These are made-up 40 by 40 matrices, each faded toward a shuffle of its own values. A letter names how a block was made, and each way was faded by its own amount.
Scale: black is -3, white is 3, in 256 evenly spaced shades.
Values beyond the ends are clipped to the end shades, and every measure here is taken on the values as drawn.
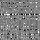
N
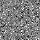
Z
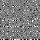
N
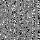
Z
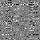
N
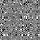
N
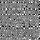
N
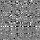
N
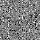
Z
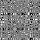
N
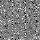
Z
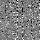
Z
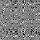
N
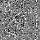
Z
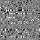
N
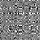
N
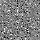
Z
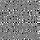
N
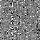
Z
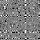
N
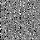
Z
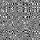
N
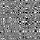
N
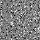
Z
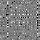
N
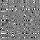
N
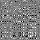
N
